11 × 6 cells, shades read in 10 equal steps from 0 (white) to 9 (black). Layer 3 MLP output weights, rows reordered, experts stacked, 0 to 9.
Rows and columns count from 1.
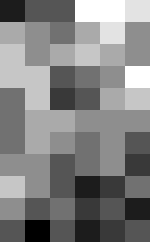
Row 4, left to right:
2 2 6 5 4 0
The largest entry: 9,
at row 11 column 2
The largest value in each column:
8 9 7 8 7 8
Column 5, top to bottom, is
0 1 3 4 3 4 4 4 7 6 7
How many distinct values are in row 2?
4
